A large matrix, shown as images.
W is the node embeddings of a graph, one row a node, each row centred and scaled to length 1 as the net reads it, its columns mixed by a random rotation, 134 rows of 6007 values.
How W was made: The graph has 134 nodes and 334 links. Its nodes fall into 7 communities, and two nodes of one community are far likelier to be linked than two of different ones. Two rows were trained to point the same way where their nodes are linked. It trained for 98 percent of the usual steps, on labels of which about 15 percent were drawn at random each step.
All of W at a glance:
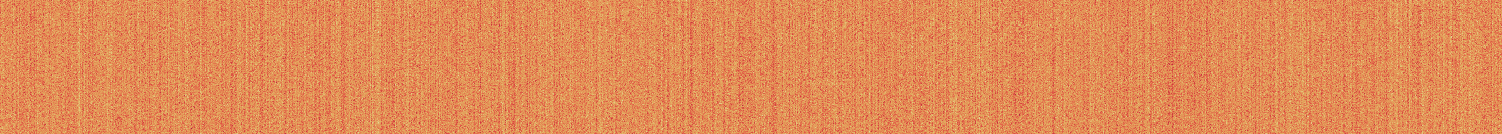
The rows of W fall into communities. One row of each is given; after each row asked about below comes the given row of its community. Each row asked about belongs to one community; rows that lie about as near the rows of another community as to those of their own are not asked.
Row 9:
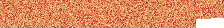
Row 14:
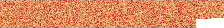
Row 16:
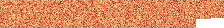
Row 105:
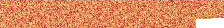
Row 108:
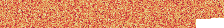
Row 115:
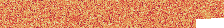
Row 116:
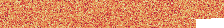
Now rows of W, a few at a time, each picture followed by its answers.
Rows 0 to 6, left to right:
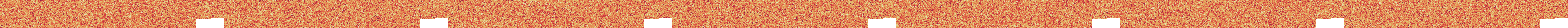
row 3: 115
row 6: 9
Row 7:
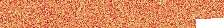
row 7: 14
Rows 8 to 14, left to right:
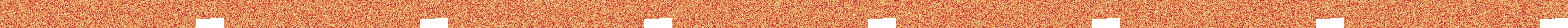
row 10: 9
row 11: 115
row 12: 105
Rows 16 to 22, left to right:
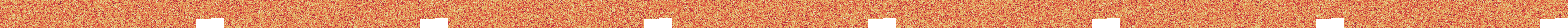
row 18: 105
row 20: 9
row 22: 116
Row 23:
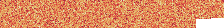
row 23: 116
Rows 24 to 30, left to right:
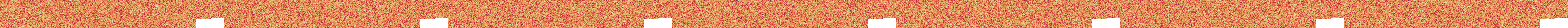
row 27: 116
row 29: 105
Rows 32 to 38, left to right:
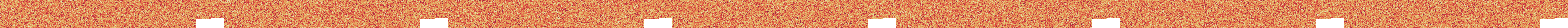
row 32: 14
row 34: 14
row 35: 16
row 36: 115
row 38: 14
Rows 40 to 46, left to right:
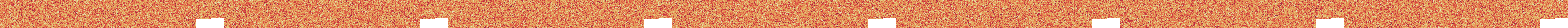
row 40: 9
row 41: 14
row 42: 115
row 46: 14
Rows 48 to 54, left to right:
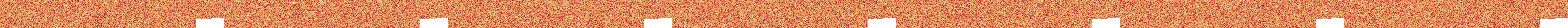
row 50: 108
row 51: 115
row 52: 16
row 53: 105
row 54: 108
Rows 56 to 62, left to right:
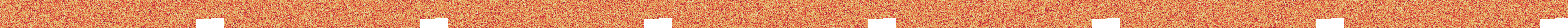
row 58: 14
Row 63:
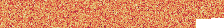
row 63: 105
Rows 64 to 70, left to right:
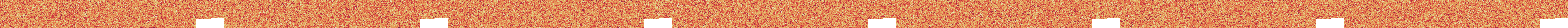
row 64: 16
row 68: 16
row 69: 116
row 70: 16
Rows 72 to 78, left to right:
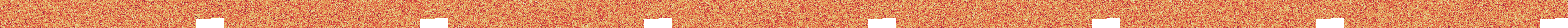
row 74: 9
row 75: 9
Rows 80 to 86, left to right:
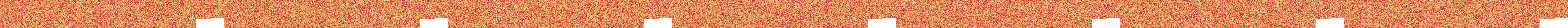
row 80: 116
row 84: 116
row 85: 16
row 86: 105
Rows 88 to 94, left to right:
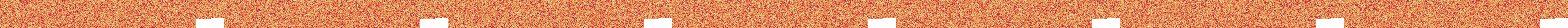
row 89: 9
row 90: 16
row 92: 105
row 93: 14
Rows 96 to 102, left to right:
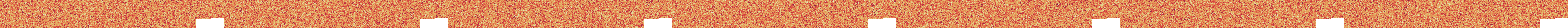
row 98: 115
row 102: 108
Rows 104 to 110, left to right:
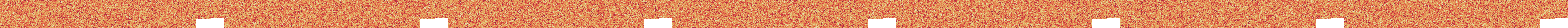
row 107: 14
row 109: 9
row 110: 14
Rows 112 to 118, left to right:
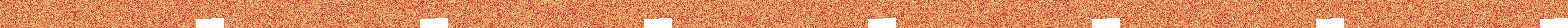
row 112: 105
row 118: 16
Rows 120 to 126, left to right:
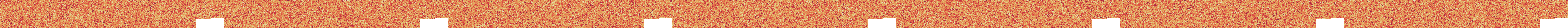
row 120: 115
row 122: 115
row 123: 115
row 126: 116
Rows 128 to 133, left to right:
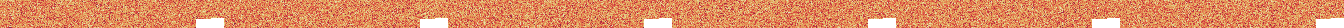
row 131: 9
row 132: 105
